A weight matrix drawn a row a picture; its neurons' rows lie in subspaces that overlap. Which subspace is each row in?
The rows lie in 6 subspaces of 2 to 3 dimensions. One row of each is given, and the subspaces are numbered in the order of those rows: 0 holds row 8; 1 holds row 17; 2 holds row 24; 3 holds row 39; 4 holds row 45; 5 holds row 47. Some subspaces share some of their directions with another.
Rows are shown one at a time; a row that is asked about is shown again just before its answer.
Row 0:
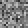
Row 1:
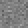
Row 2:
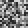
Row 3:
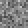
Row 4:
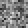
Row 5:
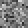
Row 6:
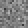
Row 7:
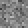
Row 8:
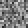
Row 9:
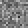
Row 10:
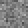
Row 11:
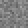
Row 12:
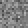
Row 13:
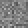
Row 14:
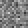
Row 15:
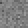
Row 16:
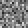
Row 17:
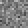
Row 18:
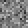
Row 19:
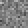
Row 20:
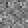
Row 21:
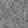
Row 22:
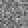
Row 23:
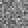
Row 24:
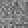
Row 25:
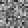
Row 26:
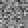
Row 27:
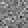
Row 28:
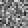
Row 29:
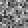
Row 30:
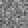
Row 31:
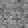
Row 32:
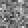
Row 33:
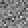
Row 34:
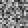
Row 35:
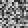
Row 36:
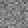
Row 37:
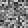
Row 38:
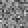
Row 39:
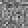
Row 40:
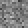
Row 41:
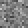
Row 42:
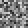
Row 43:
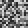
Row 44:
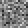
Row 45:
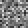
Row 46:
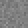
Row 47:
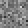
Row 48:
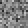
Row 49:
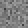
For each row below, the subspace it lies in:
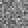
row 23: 1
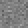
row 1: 4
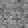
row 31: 0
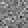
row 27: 4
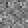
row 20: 5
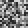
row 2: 4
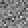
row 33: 4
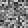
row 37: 1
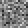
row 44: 4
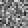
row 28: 1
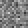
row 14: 2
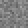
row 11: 5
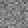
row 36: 4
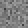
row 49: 3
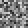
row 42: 5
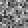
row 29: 5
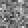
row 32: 0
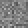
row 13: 2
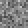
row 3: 5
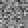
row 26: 4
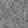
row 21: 5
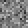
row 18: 5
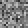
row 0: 3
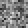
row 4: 0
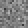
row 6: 3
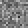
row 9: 3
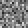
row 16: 0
